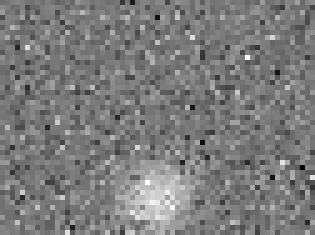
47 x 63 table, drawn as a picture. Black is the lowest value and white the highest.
Ninth with the highest average: bottom middle. Stripes: none. Average level on the scale: 50%. Bumps: one, in the bottom middle.
